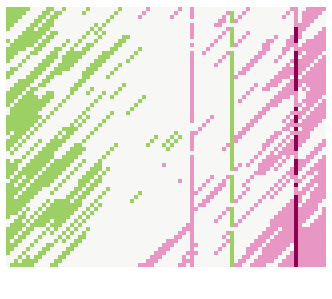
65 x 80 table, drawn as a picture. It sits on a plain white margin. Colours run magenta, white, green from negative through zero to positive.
Average level on the scale: 50%. Ninth with the lowest average: bottom right. Odd lines: columns 47, 57 and 73. Slope: up to the left. Grain: diagonal, up to the right.
